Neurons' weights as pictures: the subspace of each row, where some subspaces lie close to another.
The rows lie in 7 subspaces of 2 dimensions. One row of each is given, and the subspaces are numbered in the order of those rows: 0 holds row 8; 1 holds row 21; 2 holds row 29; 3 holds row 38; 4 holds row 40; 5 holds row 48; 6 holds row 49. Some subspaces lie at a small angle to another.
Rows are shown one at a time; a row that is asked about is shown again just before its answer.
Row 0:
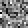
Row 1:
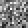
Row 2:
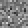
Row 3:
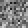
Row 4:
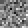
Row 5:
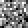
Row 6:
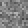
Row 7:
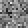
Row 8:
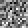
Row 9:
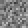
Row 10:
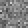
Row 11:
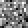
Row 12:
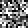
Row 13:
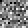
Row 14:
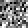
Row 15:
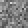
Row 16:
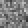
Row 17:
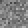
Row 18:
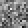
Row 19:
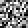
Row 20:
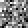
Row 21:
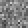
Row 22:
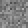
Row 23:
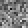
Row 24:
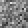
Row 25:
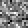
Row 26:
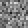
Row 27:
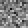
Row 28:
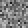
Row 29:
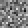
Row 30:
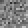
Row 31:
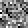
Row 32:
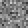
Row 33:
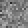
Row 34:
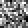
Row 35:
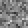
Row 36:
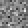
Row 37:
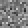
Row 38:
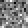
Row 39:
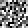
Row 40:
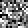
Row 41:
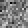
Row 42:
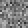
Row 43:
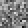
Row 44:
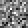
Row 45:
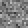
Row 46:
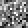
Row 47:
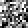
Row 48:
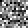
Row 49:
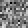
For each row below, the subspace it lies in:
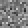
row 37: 2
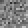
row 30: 5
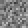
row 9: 0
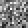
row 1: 6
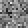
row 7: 3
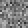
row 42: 1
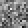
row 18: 1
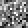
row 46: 6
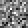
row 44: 0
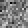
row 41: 4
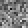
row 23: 1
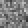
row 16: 3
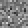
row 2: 2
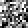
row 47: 4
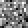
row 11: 3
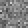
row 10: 1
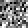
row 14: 6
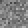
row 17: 5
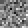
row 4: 5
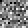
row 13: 5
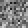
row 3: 6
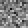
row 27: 5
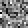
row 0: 6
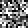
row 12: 3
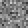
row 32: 5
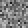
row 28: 1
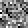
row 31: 4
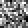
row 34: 3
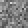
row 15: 4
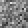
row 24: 4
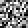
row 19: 0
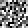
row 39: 2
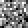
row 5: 3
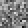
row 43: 1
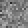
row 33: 4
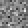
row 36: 2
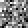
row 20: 3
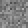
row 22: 6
